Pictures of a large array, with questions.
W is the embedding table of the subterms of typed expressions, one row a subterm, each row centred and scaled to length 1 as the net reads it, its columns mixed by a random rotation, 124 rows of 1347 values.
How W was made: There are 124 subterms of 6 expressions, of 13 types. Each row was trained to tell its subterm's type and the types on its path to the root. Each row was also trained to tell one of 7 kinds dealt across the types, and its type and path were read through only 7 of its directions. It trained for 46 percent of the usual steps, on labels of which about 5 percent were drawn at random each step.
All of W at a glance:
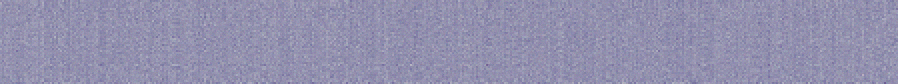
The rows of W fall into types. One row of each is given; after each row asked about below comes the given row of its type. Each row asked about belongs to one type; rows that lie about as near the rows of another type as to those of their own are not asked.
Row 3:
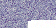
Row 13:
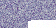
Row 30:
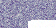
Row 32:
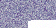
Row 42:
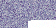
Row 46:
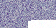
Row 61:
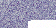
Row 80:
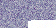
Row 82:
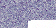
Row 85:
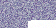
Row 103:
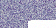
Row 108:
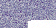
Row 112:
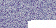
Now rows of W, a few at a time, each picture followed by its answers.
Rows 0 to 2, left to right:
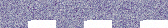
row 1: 85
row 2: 103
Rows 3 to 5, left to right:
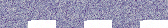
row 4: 30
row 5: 61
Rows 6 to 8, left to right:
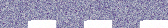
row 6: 108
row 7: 103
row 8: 3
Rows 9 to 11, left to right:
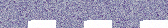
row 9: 32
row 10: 85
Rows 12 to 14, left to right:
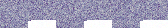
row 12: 112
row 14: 42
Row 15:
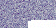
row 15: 42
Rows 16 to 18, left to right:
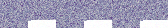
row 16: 46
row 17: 61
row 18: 80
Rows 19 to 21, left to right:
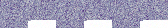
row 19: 103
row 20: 30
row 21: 46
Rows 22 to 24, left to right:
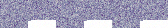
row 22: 61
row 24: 80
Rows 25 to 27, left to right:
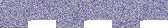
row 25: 30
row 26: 46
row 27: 103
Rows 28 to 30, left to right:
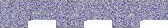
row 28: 61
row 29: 30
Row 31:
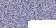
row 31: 46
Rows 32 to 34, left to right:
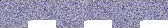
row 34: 85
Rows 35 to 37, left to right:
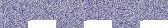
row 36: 85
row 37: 103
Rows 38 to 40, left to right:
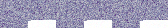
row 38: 108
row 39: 61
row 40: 3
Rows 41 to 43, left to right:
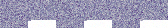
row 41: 42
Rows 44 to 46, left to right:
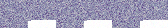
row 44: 108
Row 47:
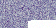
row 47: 85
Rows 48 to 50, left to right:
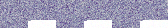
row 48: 103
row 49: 13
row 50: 61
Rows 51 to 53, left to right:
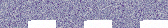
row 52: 46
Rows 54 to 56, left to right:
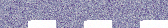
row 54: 103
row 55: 13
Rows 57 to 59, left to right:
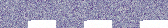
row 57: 108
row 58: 85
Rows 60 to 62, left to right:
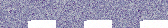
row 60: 112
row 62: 42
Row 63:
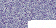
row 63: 112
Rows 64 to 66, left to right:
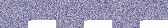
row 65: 103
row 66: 85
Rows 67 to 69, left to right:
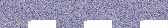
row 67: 80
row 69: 82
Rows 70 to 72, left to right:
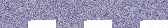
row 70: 42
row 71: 46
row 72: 30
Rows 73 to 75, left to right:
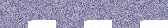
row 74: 30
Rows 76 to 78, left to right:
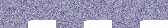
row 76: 32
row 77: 108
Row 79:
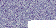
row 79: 80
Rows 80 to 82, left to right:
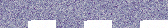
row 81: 112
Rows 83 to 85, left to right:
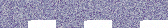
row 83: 30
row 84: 46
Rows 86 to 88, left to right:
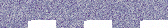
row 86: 30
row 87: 80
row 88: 42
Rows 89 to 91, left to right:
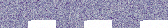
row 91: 108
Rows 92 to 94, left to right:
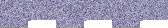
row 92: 42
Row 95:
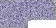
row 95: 32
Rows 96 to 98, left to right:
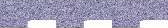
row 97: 3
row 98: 112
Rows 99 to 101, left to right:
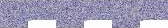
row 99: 82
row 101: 30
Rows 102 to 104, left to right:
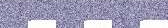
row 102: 32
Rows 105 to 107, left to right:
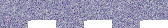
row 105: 112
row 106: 42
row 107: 108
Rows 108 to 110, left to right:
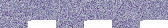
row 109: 46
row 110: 61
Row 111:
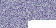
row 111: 85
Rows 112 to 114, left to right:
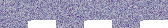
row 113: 46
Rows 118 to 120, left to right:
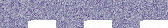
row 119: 85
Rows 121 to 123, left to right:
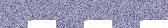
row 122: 103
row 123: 80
